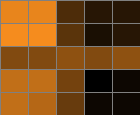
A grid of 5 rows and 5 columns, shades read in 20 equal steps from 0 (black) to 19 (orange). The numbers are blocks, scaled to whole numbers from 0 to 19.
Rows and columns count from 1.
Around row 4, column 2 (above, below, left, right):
10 14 15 9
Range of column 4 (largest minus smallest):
10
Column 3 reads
6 7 11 9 8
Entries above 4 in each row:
3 3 5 3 3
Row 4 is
15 15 9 0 1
